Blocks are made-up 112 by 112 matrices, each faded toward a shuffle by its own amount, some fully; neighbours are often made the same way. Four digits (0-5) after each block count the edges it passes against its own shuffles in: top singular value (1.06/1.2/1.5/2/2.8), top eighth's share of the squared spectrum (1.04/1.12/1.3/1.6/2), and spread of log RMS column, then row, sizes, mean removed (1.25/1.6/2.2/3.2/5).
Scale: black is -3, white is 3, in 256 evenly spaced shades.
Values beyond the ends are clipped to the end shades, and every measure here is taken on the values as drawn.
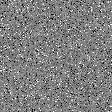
2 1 0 0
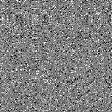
4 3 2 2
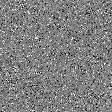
2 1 0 0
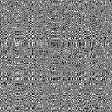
5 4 3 3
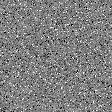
2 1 0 0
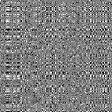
5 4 4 4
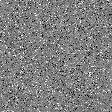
0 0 0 0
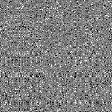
5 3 2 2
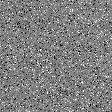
0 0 0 0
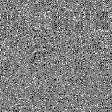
4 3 2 2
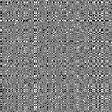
5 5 4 4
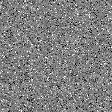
3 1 0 0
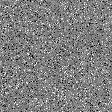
2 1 0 0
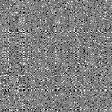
5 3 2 2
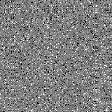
4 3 2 1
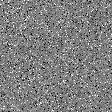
2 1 0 0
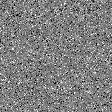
3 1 0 0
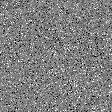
2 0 0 0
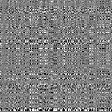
5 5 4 5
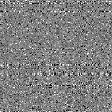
4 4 2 3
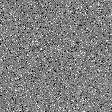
2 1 0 0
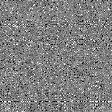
4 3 1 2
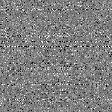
4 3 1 3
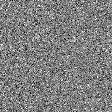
3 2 1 0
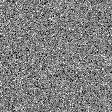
1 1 0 0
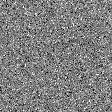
0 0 0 0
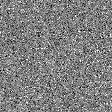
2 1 0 0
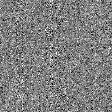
1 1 3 0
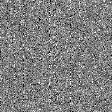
1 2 3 0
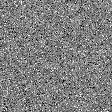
0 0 0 0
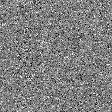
0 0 1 0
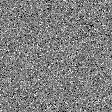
0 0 0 0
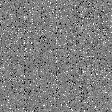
3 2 1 0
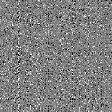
4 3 3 1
